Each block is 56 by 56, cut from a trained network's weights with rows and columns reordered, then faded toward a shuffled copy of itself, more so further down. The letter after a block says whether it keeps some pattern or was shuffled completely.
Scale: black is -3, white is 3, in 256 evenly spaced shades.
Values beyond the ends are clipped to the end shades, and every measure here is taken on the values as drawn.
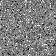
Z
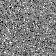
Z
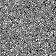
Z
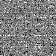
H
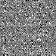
H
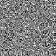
H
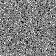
Z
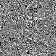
H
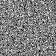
Z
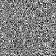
H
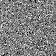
Z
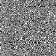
H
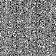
H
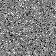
Z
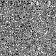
H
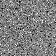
Z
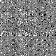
H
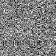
H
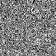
H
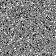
Z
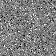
Z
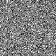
H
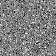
Z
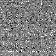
H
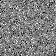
Z
